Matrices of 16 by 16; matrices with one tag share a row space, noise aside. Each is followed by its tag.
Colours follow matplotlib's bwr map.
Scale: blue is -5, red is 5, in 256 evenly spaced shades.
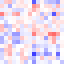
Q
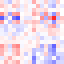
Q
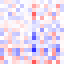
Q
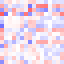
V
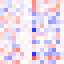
Q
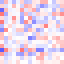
V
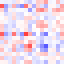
V
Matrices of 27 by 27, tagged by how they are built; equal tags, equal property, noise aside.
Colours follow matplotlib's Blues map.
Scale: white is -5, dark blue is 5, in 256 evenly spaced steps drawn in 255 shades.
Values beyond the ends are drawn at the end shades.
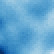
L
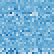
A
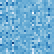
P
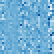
P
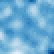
L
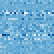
A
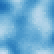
L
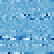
A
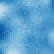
L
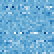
A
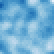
L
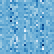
P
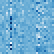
P
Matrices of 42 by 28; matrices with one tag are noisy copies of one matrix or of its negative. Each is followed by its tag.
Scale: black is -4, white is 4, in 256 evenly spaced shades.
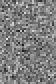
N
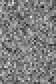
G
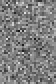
N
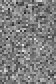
N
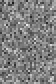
G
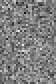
N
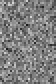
G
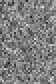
G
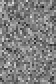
G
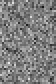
G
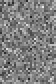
G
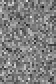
G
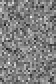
G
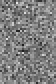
N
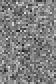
N
